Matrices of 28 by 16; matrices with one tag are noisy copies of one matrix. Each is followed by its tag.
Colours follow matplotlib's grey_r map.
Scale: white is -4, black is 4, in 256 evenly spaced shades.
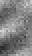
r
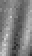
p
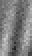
p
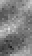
r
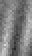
p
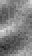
r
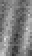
p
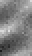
r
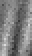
p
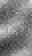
r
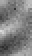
r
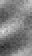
r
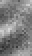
r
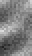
r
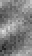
r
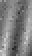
p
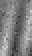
p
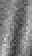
p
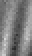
p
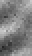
r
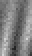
p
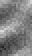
r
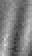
p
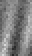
p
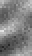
r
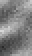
r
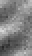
r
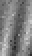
p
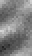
r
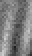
p
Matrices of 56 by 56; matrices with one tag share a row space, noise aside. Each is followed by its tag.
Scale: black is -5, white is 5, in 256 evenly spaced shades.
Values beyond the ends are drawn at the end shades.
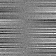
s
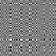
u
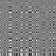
u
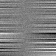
s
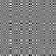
u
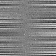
s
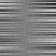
s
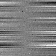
s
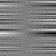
s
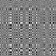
u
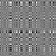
u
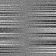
s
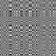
u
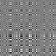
u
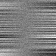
s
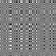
u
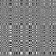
u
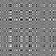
u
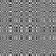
u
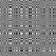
u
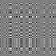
u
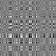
u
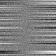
s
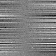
s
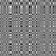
u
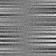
s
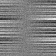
s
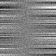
s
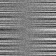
s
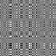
u
